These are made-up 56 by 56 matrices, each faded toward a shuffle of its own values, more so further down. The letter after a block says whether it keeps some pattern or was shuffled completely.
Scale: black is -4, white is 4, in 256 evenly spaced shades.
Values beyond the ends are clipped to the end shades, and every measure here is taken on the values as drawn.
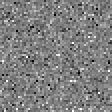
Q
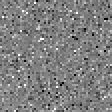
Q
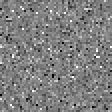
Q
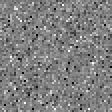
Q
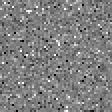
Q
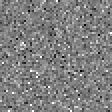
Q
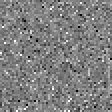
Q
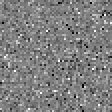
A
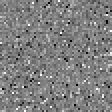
A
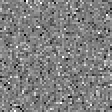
A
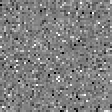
A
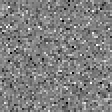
Q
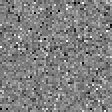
Q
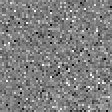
Q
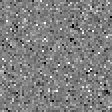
A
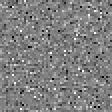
A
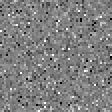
Q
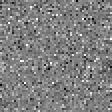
A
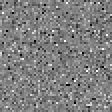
A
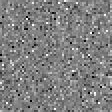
A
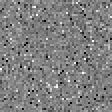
Q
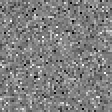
Q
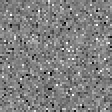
A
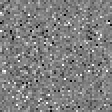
A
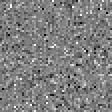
A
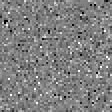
Q
